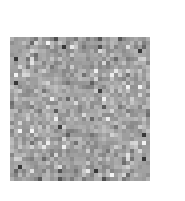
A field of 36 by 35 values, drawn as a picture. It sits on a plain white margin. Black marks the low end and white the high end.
Odd rows or columns: none. Seam: none. Slope: none. Histogram: heavy tails on both sides. Symmetry: a half turn. Grain: fine.
